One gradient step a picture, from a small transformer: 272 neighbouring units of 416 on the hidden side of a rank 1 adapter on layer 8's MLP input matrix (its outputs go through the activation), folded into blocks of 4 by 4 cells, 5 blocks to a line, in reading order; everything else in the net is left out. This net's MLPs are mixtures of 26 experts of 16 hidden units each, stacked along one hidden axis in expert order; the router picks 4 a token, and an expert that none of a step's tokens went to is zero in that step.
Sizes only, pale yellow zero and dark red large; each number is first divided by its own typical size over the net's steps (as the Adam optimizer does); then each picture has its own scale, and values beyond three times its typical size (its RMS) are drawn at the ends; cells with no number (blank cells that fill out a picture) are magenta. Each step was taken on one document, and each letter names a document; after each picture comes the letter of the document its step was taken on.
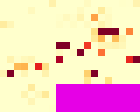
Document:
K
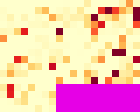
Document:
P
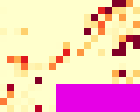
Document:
P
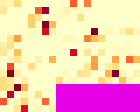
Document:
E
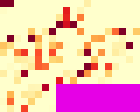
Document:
K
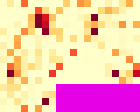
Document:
E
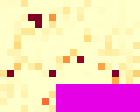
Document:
E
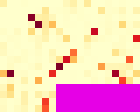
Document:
E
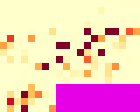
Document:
K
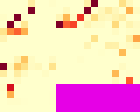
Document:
P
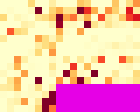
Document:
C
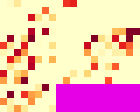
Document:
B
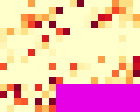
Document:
C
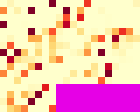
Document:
K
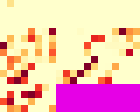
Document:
B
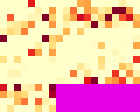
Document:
C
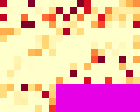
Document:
C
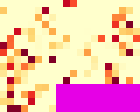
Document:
B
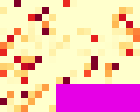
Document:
B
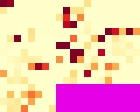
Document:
K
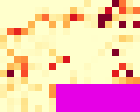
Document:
P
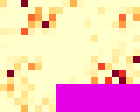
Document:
E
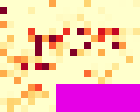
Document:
K
